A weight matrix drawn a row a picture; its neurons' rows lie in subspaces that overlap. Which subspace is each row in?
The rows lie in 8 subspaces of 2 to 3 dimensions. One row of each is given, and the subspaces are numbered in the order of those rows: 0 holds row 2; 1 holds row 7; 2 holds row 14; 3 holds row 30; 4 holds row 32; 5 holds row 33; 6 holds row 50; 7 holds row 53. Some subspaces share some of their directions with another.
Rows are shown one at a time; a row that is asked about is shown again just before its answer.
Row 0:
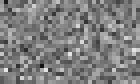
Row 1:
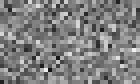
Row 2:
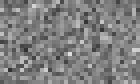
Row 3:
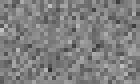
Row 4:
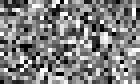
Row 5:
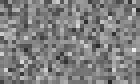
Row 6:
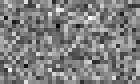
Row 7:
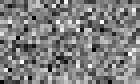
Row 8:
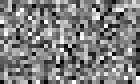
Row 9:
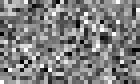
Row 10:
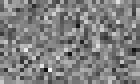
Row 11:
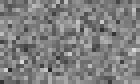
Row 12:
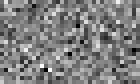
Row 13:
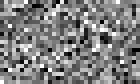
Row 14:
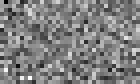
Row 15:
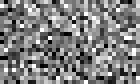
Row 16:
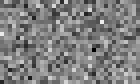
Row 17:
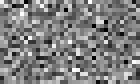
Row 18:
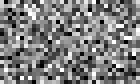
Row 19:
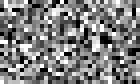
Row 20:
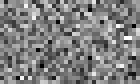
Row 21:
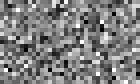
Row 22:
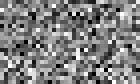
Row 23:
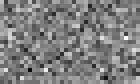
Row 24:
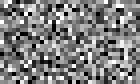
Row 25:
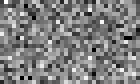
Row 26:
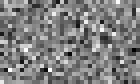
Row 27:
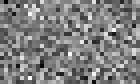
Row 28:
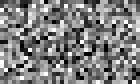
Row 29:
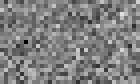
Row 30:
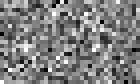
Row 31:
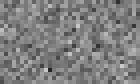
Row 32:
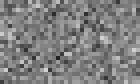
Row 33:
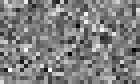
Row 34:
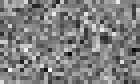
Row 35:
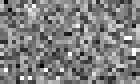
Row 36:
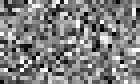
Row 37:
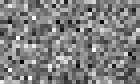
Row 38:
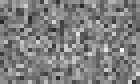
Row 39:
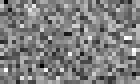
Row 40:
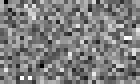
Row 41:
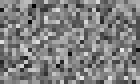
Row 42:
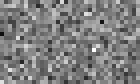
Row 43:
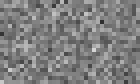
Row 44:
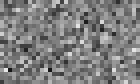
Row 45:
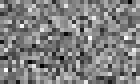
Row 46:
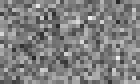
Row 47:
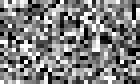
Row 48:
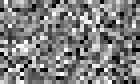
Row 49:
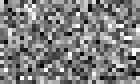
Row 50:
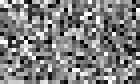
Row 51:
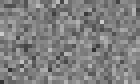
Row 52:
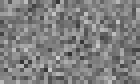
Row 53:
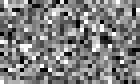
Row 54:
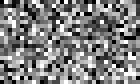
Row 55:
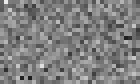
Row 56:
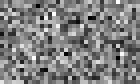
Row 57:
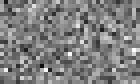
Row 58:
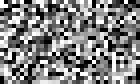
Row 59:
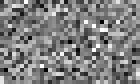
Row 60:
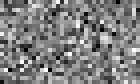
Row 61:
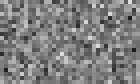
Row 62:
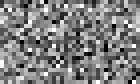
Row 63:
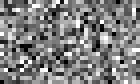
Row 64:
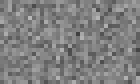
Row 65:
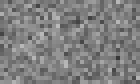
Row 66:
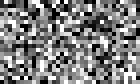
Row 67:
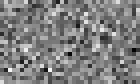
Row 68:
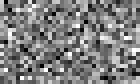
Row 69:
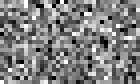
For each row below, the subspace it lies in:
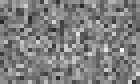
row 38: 0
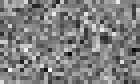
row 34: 6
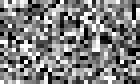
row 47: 6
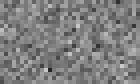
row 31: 2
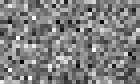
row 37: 1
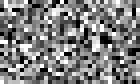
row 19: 7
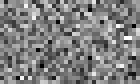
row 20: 2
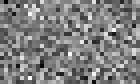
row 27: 4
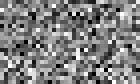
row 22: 3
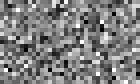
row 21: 5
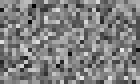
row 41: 0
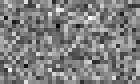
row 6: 5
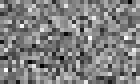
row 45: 1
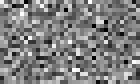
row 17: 6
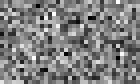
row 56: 5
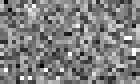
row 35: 1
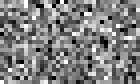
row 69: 2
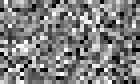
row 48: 3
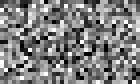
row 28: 0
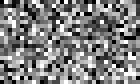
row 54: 4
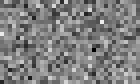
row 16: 3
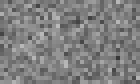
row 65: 5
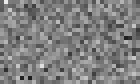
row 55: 3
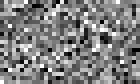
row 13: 6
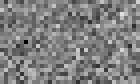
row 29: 3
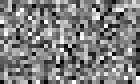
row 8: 0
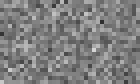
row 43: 3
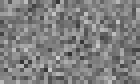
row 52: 7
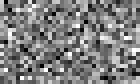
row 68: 4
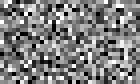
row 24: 7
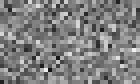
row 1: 0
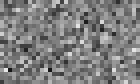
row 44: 5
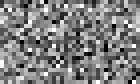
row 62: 0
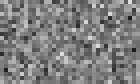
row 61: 6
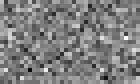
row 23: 4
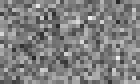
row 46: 5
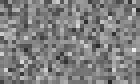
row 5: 6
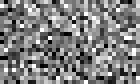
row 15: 1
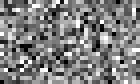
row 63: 5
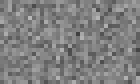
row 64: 0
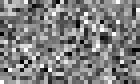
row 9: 7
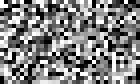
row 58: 6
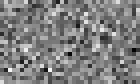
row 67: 5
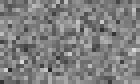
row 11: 1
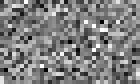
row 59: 6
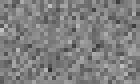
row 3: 2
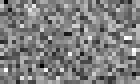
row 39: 1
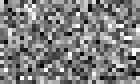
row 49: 4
